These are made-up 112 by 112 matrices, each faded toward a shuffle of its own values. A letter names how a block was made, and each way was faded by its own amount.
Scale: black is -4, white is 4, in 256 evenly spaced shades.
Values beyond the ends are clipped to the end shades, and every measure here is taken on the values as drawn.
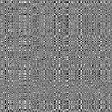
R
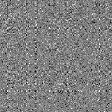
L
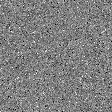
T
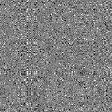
L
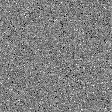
T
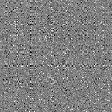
L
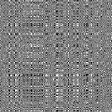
R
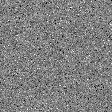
T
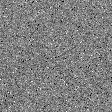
T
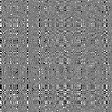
R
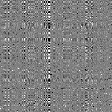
R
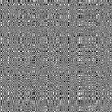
R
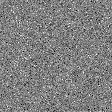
T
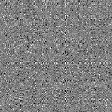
L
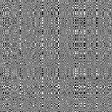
R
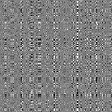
R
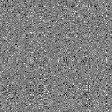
L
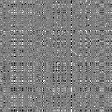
R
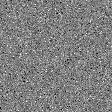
T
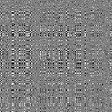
R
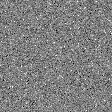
T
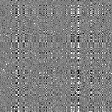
R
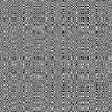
R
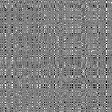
R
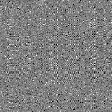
L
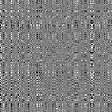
R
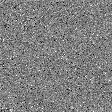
T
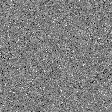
T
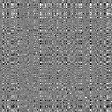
R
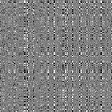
R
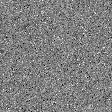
T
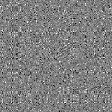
L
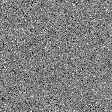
T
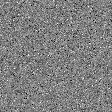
T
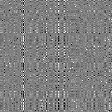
R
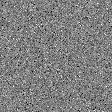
T
